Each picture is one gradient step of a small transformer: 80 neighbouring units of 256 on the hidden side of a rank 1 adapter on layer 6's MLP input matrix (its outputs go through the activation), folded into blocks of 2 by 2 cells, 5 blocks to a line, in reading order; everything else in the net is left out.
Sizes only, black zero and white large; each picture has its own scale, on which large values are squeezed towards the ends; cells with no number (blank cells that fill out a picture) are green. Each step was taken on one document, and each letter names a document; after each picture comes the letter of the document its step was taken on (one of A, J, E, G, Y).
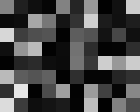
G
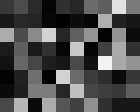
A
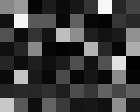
G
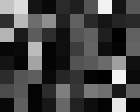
G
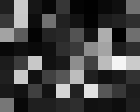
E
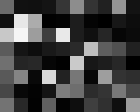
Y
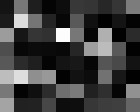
Y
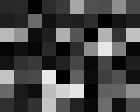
Y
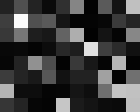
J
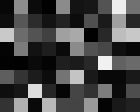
A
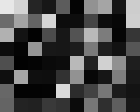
G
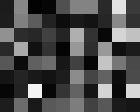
A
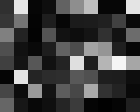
E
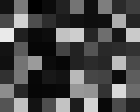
J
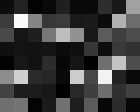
J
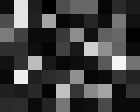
E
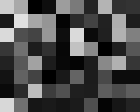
A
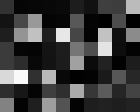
Y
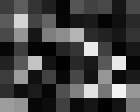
J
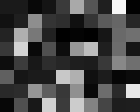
A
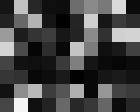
A
